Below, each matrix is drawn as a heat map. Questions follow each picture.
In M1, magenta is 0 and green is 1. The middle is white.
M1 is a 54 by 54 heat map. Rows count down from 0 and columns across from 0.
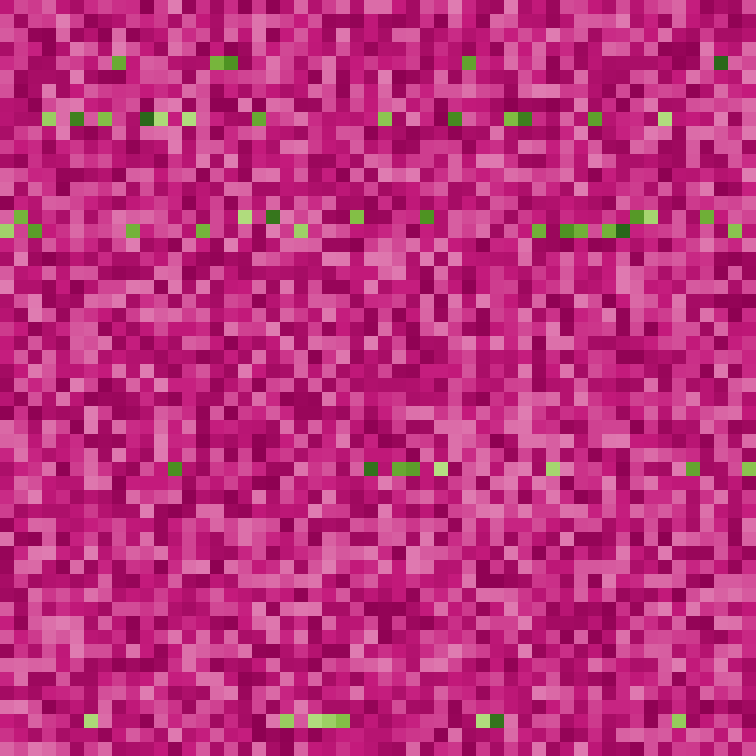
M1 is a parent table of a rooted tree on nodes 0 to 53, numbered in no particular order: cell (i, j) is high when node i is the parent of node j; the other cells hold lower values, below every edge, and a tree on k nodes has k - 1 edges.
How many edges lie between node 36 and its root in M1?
2
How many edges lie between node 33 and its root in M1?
1
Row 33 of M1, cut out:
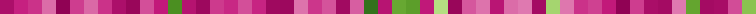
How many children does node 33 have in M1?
8
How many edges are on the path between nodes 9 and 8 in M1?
3
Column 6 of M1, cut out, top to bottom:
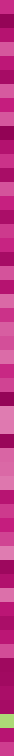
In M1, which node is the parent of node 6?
51
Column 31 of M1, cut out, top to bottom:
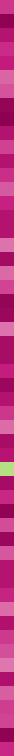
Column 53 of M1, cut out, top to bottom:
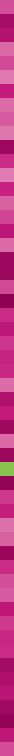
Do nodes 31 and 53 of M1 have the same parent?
yes
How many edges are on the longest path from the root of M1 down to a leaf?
2
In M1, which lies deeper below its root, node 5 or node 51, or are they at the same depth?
node 5
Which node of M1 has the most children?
8
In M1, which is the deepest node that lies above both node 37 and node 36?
8
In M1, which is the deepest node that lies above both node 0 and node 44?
16
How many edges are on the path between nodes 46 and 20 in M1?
4
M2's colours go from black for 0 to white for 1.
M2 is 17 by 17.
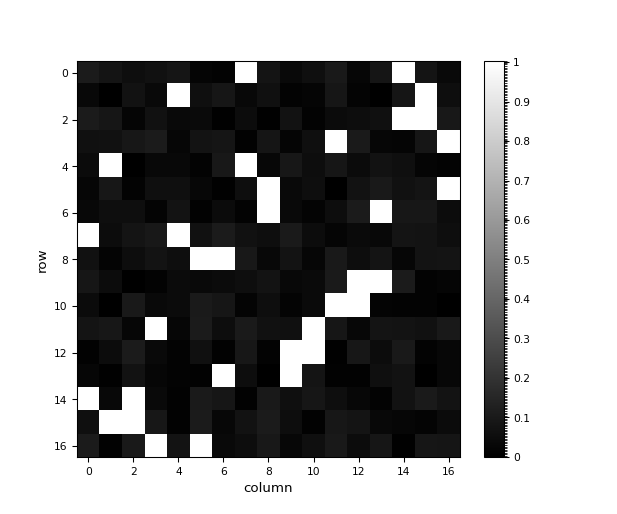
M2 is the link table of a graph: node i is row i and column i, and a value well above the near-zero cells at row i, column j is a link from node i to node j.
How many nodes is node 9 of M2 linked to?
2
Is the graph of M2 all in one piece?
no
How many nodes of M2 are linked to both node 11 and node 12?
1
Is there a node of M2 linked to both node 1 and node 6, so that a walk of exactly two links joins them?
no
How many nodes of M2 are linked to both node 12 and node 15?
0
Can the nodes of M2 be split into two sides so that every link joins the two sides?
no
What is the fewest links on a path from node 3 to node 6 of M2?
4
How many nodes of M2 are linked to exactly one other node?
0
